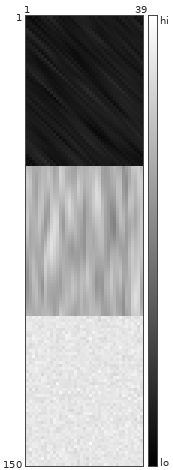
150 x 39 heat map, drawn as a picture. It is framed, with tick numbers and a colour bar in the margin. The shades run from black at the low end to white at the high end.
The table splits into 3 rows of 1 panel. Panel 1,1: very low, slanting down to the right, faint in contrast. Panel 2,1: high, streaked downward. Panel 3,1: very high, fine-grained, faint in contrast.
